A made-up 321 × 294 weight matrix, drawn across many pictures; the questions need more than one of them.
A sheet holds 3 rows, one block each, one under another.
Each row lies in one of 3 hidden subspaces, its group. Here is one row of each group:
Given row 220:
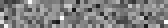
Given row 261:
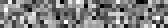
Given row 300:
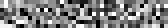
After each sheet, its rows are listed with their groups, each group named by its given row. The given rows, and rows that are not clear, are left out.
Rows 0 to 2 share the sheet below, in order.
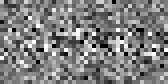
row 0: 300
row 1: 261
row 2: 300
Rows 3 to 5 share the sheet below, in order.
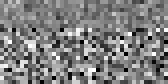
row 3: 261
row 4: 261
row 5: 300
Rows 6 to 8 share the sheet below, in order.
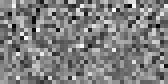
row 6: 261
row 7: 300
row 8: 300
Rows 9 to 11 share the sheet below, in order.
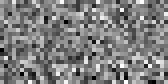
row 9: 261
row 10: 300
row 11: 261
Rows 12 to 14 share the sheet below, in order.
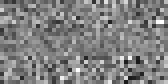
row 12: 300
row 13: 261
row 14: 220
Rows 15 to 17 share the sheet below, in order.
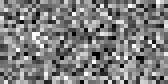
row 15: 220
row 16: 300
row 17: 261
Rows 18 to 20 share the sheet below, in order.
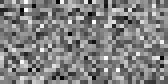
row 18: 300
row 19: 220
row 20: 300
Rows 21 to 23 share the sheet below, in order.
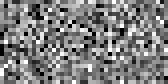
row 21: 300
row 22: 300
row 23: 300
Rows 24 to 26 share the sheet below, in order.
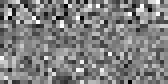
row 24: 261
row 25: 261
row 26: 261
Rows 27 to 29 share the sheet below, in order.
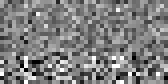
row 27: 261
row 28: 300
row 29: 300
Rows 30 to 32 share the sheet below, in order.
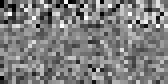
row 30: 261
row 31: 220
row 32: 300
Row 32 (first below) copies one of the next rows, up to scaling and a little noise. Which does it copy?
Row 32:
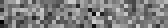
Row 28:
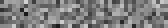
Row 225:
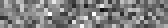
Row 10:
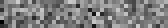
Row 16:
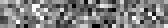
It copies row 10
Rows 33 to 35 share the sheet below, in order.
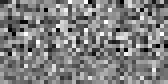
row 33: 300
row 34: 261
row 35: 220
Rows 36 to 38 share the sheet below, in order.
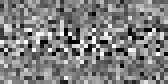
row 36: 220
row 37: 220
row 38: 261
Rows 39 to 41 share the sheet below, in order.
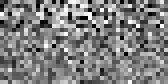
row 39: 300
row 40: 261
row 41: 261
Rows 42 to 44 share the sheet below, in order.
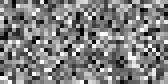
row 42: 261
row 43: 261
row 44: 300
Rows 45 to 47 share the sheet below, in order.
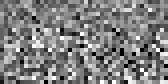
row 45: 261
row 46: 300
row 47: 220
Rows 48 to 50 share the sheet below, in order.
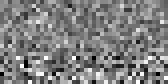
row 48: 220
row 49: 261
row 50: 300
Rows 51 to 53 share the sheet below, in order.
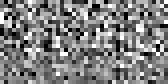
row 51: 220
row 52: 261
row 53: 261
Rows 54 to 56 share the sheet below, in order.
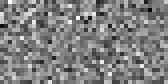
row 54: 220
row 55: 300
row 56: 220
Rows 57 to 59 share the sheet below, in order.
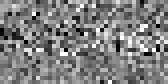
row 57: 261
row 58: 261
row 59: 220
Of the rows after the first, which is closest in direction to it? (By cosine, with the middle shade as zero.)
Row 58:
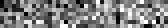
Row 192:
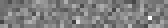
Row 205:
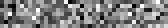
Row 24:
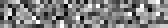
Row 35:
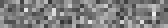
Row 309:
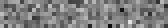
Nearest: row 24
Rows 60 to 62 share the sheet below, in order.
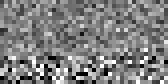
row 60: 300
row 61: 261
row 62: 300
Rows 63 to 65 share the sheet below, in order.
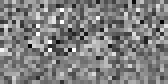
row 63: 300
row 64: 300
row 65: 220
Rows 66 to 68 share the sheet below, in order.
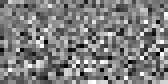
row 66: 261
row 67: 300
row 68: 220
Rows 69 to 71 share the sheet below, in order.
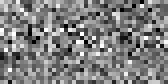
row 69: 261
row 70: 261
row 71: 261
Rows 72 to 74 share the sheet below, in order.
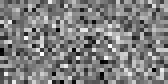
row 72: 220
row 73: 300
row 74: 220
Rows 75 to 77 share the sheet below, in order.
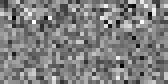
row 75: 220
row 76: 261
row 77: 261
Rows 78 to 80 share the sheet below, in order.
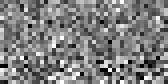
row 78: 300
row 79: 300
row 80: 220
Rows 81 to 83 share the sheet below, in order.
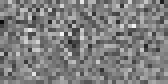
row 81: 300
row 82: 220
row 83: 261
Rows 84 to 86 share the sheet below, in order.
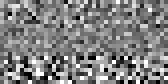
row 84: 261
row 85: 261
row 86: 300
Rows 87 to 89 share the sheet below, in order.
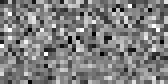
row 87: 261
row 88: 220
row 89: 300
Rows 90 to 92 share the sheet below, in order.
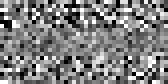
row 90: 220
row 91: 220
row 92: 220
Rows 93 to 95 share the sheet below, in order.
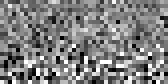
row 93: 300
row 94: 300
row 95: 261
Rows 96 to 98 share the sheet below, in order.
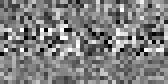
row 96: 261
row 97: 220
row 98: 261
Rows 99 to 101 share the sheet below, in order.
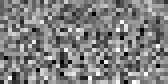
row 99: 220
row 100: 261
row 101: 220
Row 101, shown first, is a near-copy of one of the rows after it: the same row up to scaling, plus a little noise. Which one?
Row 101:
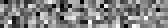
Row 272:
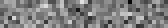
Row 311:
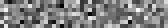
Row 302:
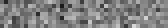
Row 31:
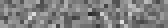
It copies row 302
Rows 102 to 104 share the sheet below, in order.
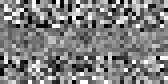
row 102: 300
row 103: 220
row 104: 300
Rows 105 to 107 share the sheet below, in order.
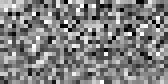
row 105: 261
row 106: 261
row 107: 220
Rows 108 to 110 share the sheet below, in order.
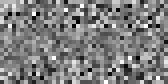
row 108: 261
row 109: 261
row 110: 220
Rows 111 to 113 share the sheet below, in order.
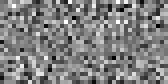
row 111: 261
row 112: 220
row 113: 300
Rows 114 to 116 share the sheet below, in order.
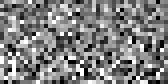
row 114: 220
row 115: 220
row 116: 261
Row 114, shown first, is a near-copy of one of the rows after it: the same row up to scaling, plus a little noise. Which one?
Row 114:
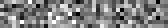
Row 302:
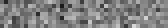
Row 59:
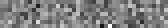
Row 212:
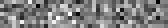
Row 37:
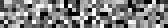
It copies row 212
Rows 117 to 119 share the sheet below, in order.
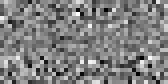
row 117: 220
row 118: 300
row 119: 261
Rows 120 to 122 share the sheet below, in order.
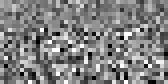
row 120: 261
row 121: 220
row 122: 261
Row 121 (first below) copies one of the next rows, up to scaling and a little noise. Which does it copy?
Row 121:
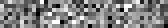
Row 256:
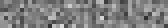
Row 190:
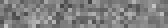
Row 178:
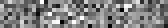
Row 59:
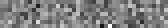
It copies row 178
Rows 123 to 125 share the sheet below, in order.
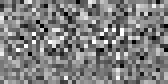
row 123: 220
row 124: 300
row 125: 261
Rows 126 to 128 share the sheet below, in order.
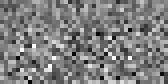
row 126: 261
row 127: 220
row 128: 300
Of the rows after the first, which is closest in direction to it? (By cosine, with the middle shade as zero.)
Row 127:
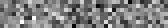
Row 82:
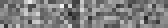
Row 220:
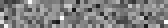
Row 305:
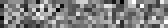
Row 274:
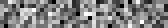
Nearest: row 220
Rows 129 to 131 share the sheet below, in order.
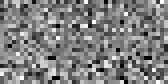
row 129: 300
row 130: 300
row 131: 220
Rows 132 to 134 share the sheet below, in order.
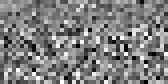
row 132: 261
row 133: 261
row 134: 261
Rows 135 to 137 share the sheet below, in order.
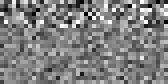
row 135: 261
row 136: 220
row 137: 220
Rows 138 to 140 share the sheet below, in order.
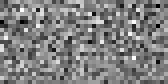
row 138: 300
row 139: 220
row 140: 300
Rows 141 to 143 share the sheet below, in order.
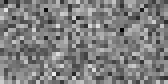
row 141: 300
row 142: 300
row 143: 300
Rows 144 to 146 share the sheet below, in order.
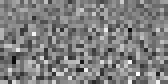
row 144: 220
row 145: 300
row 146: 261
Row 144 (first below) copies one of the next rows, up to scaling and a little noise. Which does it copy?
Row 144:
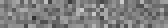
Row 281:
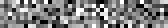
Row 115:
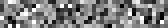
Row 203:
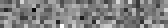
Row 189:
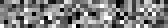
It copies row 281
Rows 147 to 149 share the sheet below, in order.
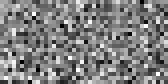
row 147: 261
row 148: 261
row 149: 261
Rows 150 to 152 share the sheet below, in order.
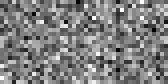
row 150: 261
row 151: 300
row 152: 300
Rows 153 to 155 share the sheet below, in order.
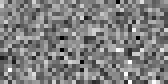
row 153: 261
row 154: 300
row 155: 261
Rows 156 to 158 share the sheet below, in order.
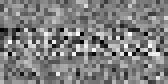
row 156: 300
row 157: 261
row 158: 261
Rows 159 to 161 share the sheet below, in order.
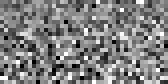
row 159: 261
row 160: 261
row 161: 300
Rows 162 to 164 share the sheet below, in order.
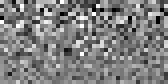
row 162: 300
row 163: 261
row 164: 300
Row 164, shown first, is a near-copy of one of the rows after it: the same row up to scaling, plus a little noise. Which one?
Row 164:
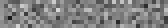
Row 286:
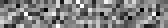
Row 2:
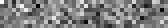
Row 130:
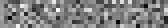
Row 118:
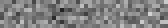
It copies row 130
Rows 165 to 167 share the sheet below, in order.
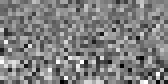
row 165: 261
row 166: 300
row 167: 261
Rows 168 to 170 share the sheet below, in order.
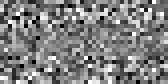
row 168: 220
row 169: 261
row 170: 300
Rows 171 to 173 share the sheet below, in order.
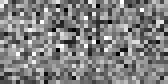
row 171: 300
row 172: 220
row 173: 300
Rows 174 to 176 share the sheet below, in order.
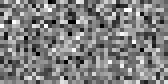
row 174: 220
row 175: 220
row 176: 261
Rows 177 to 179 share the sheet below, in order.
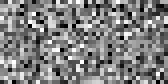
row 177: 261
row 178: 220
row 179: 261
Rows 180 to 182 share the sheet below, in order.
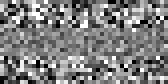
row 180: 300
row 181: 300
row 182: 300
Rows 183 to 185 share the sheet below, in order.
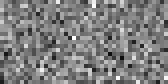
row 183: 300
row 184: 220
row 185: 300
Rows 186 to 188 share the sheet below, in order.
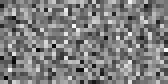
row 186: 300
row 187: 261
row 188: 261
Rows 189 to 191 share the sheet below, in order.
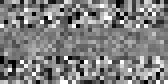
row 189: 220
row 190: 220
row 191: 261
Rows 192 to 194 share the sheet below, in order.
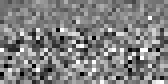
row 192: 261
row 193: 300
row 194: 220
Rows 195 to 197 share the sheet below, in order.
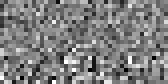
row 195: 300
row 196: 300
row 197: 220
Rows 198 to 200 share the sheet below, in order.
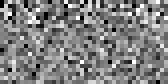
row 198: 261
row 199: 300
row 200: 261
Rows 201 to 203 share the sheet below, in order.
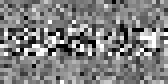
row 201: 300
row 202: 220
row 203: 220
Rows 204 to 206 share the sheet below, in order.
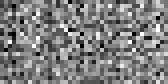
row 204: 261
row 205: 261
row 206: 261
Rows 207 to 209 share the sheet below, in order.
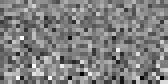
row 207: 300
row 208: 300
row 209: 300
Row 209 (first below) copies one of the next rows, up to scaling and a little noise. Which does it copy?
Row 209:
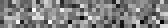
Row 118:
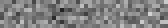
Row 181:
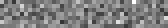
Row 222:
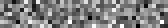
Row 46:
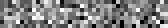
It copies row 46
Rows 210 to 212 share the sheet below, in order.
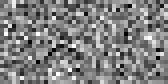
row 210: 261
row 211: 220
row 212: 220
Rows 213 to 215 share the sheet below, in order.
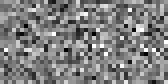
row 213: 220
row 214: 261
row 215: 261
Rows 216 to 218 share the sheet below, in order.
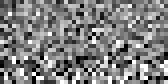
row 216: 261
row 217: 220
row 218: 261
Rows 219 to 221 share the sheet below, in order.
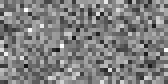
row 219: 300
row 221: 220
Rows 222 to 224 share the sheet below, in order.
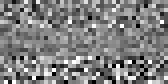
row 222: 300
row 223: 300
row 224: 261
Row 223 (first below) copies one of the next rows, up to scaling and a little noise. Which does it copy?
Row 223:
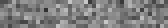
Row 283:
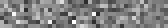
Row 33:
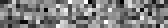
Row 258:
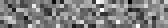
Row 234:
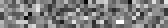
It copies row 33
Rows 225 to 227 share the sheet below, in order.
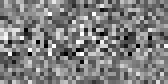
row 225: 300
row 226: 261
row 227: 261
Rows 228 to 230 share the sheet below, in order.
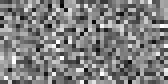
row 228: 220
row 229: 300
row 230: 261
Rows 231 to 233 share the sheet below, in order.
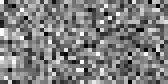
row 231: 300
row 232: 261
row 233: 261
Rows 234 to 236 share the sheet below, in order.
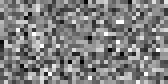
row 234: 300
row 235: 300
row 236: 220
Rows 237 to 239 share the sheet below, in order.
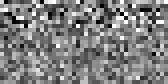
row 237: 220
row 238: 261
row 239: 300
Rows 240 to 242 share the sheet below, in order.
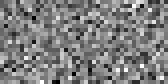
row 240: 261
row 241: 261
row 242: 300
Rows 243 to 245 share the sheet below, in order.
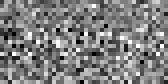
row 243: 261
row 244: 261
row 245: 261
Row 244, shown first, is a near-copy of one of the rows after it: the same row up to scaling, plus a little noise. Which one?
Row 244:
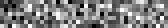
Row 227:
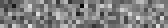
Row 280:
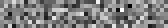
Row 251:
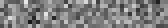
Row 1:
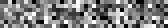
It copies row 227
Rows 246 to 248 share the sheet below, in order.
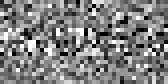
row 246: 220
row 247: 261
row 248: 300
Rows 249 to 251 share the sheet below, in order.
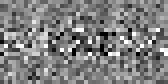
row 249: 220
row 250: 220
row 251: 261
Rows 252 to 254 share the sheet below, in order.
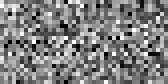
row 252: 261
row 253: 261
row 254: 261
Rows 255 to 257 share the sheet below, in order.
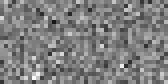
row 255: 220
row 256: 220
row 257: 220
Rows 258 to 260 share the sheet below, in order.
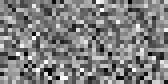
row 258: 300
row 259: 220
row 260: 220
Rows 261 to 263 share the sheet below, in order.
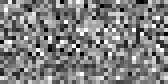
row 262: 300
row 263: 300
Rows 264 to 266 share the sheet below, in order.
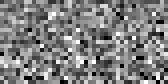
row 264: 220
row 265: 220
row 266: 261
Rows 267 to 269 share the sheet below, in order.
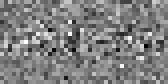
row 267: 300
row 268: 220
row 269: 261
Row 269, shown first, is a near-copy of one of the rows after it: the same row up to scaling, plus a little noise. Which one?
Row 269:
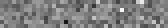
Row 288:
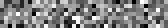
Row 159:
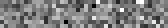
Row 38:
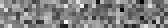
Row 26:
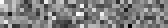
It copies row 159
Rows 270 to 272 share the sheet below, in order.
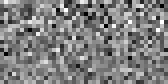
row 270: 220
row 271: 220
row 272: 220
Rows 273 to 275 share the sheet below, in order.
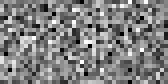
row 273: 220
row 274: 220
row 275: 261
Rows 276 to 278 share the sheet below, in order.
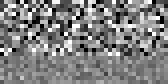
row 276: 300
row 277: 220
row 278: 220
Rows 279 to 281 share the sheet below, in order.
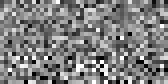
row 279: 300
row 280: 261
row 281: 220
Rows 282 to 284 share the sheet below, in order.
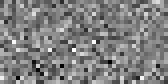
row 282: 261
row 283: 300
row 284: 300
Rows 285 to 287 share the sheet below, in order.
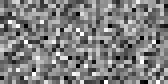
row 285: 220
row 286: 300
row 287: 261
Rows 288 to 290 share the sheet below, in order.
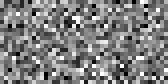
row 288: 261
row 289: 220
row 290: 261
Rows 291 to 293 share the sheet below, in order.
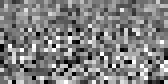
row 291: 220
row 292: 220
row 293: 261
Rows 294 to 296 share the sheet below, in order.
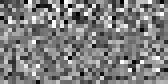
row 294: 220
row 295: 261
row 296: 261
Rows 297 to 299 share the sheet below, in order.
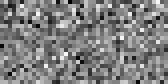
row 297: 261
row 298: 261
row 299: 300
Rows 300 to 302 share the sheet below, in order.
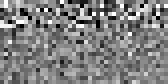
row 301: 261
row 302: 220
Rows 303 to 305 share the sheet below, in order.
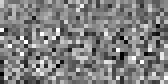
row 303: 261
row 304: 300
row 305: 300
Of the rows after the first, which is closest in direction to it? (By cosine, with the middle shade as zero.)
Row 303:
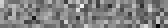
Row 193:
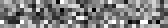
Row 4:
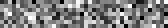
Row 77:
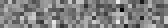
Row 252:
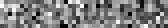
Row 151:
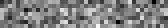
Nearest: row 252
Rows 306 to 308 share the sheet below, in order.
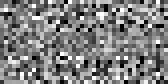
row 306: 220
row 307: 300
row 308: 261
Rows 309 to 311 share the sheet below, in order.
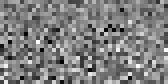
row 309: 220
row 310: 300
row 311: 220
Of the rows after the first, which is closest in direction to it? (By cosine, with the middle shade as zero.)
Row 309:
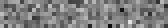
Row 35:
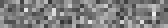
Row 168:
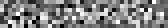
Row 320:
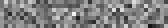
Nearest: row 35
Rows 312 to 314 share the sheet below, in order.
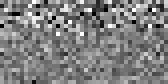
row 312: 220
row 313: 261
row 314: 220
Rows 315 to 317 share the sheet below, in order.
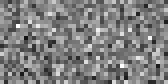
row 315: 300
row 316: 220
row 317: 261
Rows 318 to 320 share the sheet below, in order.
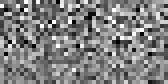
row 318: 300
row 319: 261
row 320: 261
